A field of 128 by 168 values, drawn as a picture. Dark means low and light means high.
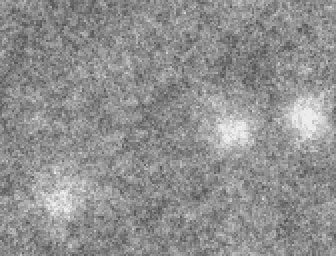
The texture is blotchy. The ninth with the highest average is the middle right. Three bumps rise from the field. No regular stripes run through it.
